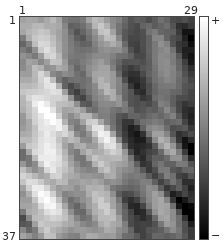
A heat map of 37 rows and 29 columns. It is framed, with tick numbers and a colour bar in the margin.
Ninth with the highest average: middle left. Slope: up to the left. Odd rows or columns: none. Stripes: upright, repeating 3 times.
